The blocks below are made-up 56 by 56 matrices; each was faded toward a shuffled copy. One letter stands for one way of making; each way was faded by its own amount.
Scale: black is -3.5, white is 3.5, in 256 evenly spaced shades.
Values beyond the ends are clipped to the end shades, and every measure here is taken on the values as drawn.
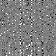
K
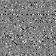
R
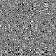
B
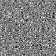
B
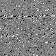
R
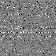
R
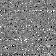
R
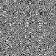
B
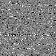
R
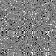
K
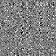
B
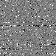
R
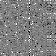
K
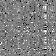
K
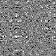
B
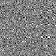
B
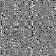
K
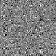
B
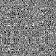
B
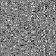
B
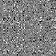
B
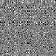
B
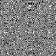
B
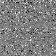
R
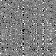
K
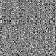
B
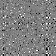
K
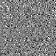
B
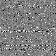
R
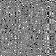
K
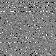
R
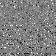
R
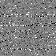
R
